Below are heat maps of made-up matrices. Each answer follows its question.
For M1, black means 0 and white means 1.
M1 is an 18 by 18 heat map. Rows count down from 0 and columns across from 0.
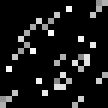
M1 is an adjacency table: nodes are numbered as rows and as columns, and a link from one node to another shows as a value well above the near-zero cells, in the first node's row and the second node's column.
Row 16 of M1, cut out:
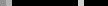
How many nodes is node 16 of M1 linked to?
3
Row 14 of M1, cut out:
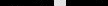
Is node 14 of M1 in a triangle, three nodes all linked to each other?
yes
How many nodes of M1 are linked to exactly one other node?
0
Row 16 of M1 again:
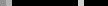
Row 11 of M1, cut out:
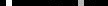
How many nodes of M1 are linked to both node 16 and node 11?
2
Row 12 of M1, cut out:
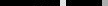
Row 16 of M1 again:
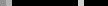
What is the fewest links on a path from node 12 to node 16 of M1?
3
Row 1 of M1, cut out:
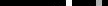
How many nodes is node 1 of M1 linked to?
2
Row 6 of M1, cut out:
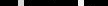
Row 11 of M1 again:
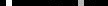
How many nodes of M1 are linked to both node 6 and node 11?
1
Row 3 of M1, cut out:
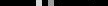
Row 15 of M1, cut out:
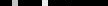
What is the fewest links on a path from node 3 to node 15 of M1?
5
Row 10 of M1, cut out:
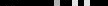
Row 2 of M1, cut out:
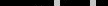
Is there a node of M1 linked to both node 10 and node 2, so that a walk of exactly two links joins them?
yes
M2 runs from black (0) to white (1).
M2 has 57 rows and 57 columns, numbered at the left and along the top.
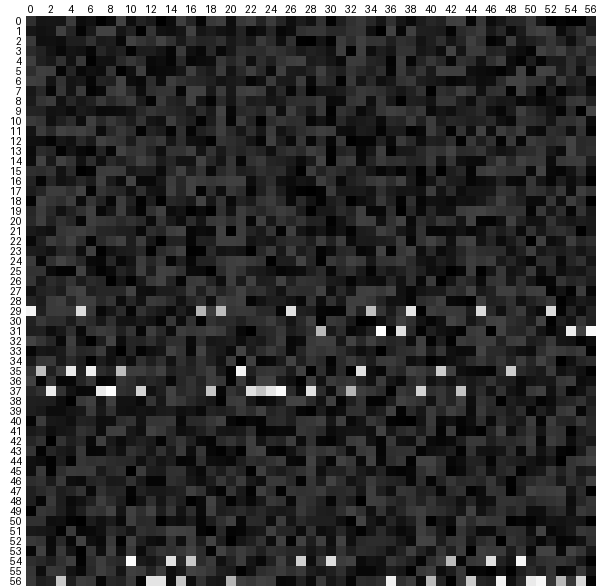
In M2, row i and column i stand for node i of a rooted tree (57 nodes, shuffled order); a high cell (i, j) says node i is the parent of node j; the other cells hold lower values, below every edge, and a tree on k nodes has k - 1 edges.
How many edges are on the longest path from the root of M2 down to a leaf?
2
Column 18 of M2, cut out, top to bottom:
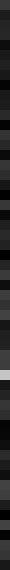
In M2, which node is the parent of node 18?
37
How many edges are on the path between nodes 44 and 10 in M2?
4
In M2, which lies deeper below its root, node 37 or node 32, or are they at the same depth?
node 32
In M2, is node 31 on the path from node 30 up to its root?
yes
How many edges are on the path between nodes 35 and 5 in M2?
3
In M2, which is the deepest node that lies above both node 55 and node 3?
56
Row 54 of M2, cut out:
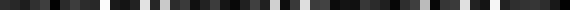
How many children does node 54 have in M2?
8
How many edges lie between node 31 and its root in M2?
0
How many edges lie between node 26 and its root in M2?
2
